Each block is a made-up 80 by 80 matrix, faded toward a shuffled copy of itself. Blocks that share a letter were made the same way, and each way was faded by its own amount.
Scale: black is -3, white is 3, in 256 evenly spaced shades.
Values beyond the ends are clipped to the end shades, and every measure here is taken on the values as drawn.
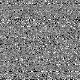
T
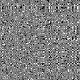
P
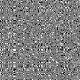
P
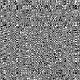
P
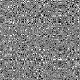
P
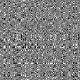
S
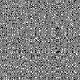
P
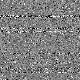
T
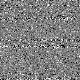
T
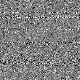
T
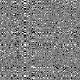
S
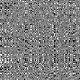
S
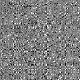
P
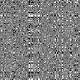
S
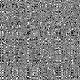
P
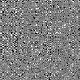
P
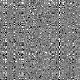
S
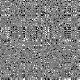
P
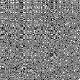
P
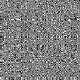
P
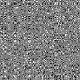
P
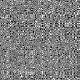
P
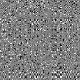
P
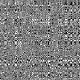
S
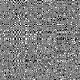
P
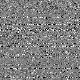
T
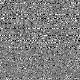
T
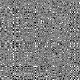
S
